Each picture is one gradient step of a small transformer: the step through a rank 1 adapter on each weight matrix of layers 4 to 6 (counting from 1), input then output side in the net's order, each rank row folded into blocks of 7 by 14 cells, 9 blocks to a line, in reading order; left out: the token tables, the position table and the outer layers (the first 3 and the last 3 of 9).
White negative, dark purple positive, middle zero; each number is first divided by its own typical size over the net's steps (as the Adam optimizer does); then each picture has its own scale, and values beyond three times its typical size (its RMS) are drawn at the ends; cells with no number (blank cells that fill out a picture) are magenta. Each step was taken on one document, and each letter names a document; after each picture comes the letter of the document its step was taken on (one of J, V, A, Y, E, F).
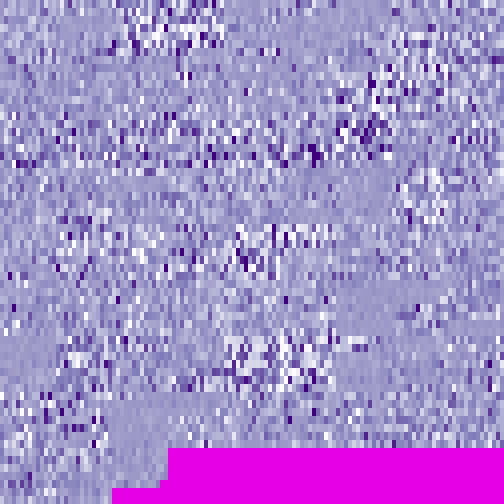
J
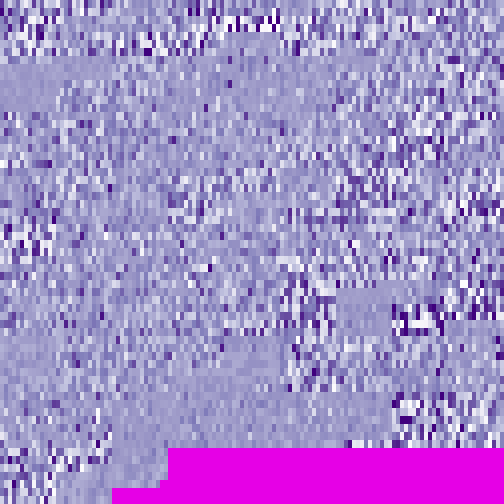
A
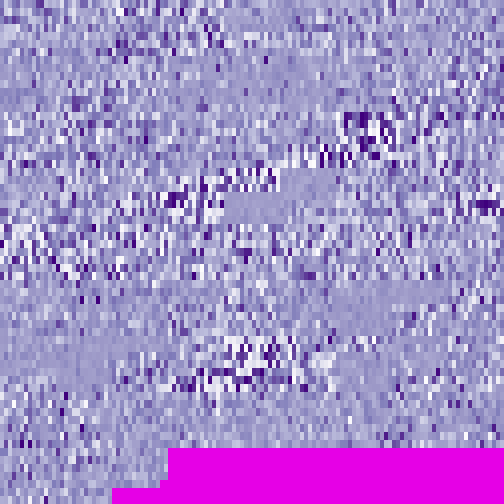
A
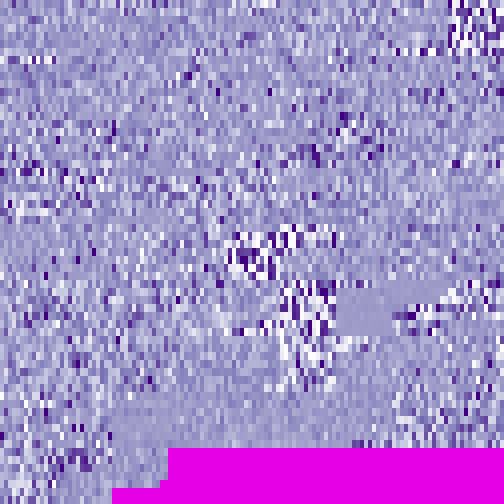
J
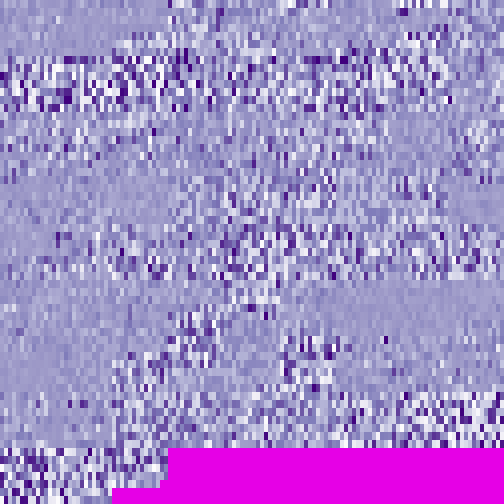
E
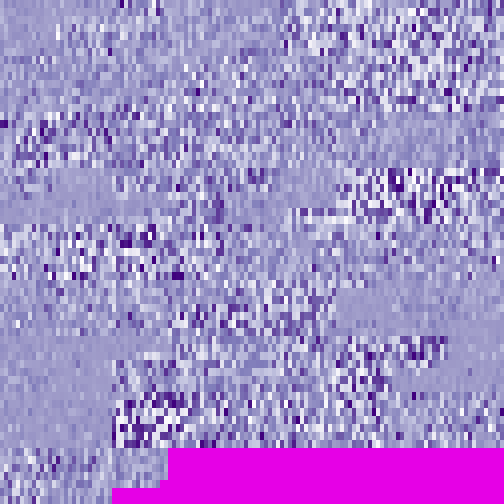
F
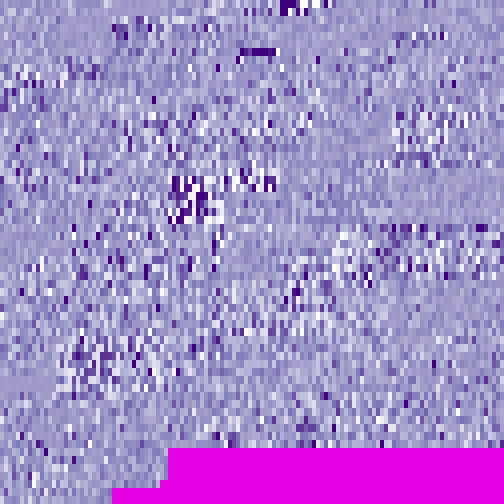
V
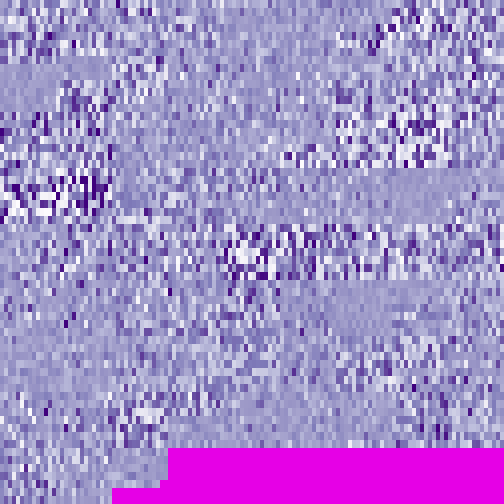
A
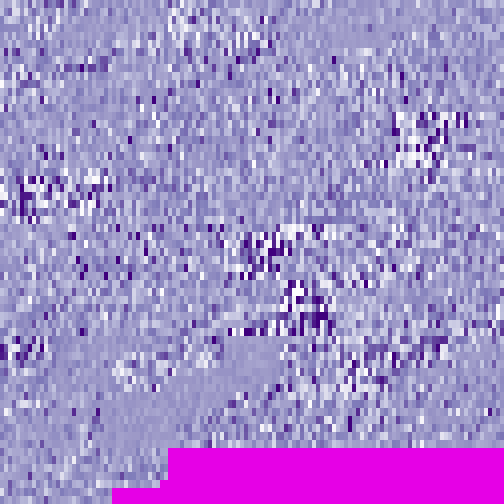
V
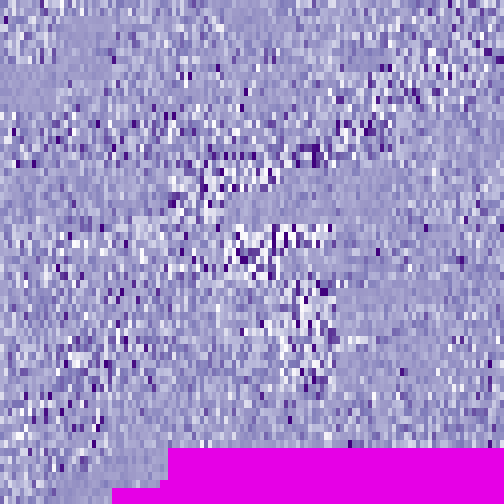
J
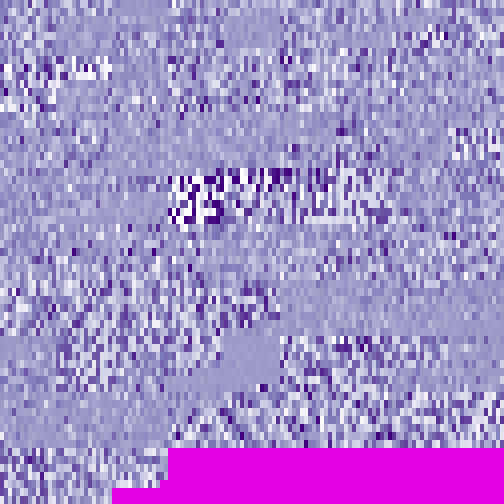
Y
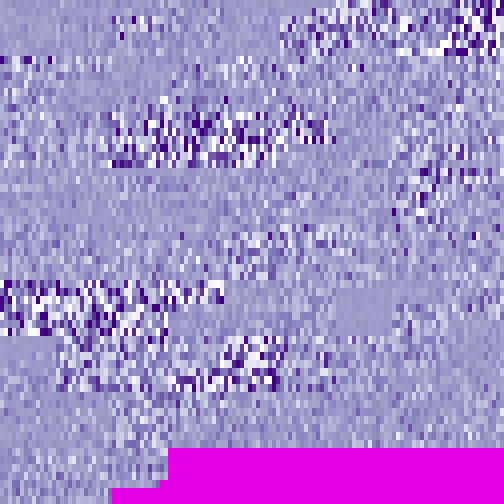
F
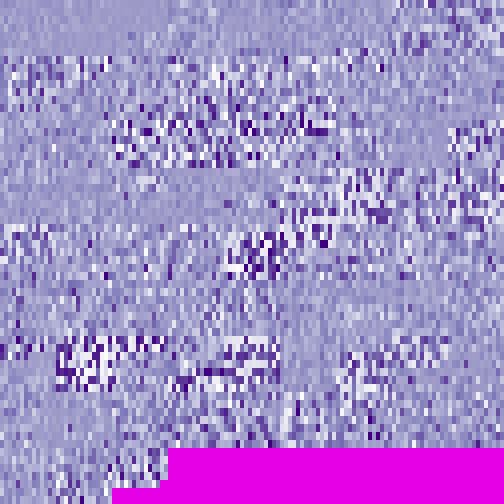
Y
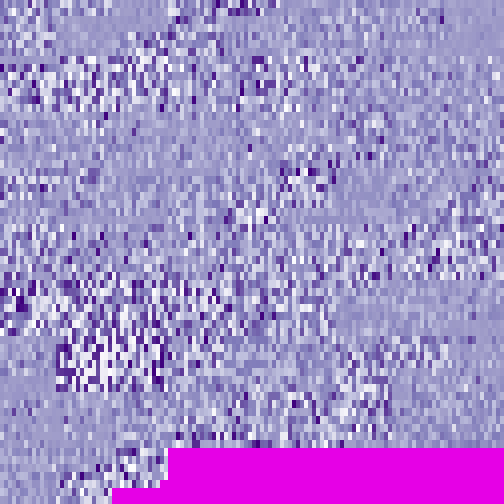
Y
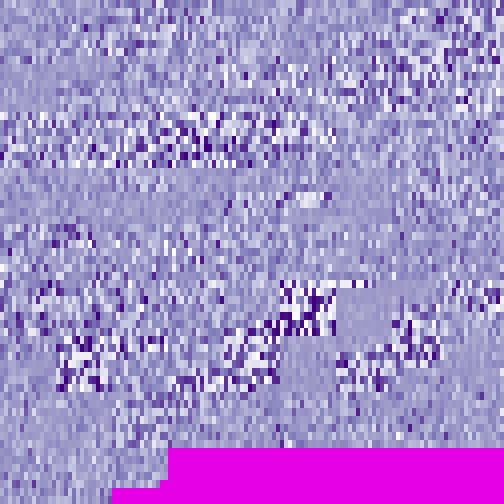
F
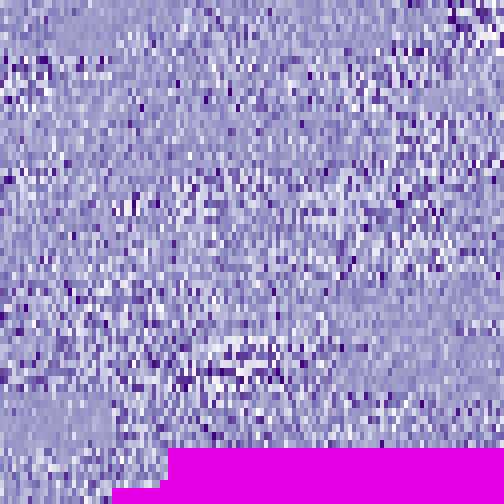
Y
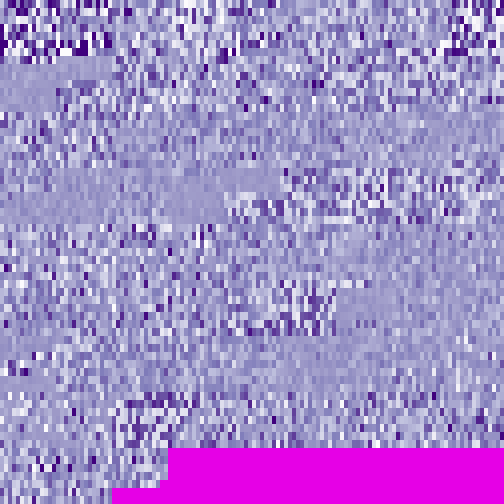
F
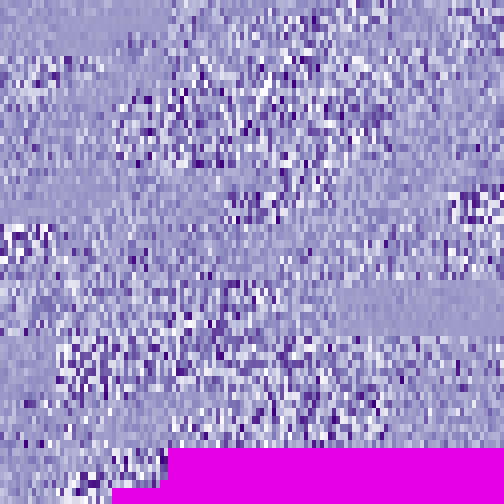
E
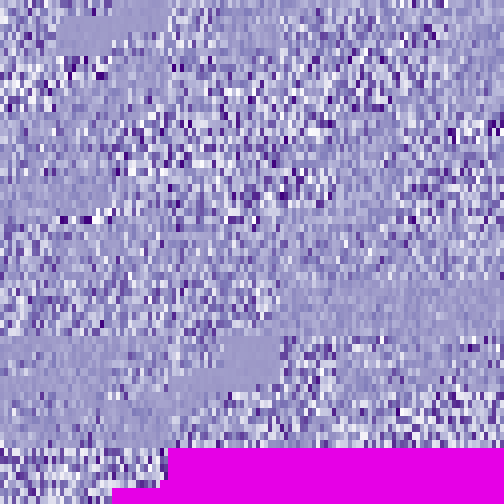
E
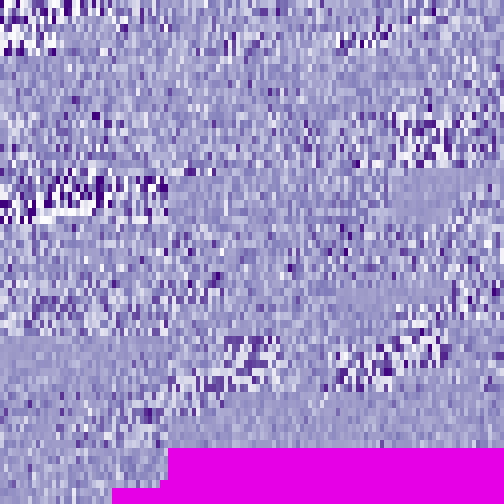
A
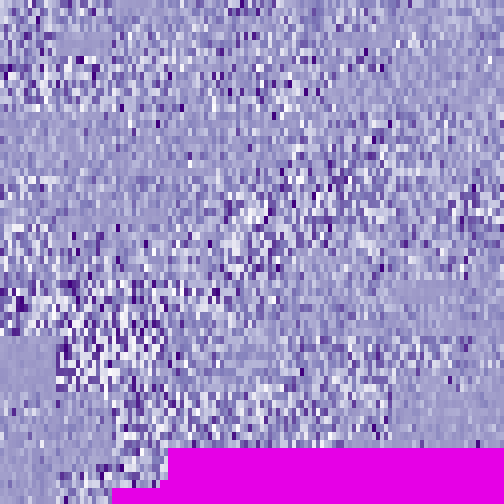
Y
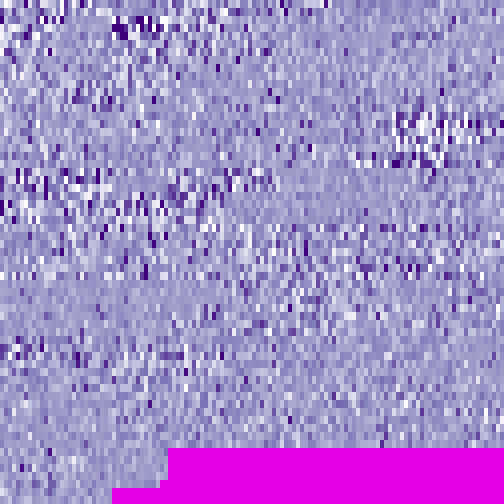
V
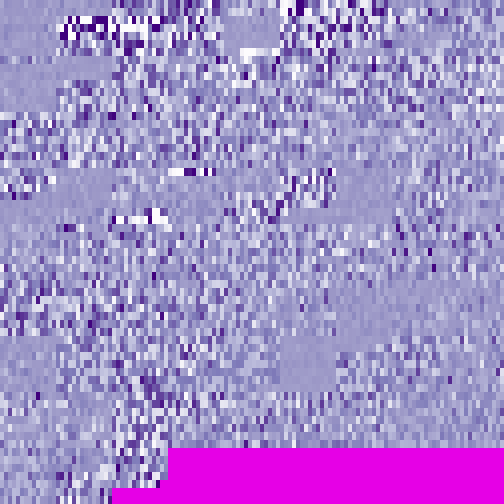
F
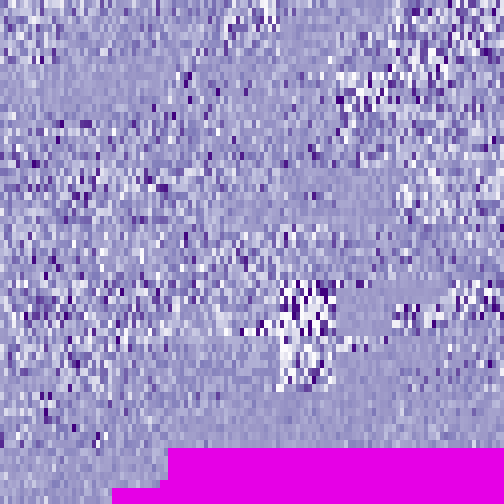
J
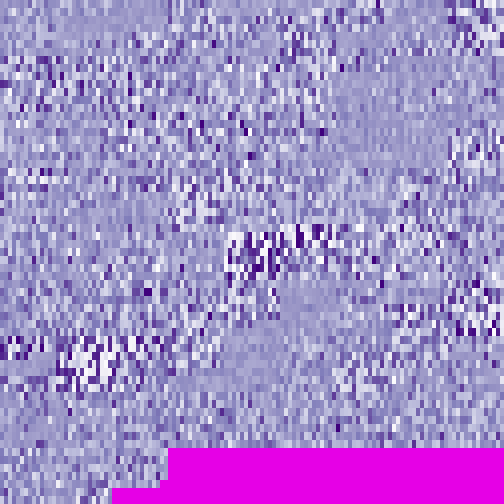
Y
